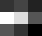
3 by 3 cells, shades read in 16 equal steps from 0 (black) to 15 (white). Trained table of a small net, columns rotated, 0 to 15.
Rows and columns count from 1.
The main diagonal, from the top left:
3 13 0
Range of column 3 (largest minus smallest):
5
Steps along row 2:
down down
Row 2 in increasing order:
5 13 15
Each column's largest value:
15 13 5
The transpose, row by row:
3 15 5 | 4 13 3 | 2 5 0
